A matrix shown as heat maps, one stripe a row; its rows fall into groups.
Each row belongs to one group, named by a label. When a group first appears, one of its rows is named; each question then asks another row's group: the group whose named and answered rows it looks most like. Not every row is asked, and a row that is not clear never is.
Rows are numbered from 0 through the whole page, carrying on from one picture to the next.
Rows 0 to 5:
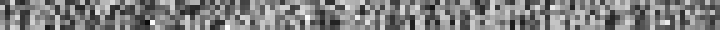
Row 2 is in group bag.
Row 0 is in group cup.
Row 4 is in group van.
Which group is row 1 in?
bag
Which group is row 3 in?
van
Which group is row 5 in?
van
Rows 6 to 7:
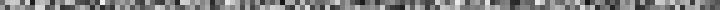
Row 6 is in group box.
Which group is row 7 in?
van
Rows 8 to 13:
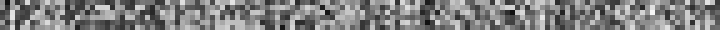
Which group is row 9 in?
bag
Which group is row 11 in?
cup
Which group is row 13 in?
box
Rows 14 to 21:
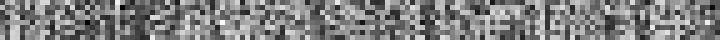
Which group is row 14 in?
box
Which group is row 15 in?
bag
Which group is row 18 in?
box
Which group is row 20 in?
box
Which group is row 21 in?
van
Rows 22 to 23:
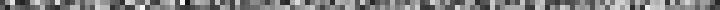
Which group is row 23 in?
bag
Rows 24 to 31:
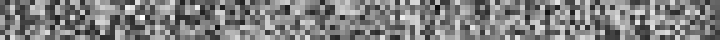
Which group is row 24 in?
bag
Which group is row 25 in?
cup
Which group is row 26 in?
cup
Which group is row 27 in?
bag
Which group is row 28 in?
bag
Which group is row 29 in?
van
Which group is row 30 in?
box
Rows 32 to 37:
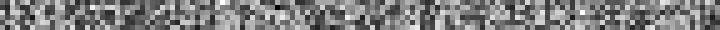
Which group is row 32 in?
box
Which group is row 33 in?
cup
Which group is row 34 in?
van
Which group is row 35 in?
bag
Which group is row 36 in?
box
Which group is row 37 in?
bag
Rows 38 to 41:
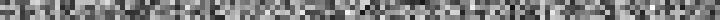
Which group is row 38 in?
cup
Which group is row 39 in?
van
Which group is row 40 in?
bag
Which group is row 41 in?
van
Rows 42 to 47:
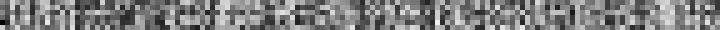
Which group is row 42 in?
box
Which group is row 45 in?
box
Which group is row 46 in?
box
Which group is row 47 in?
bag
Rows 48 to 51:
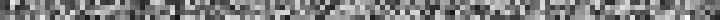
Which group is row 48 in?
van
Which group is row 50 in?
bag
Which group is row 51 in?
box
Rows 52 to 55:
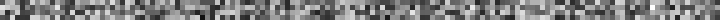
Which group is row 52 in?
cup
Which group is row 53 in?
van
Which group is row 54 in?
bag
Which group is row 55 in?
cup
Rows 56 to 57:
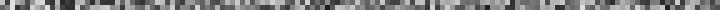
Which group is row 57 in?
cup
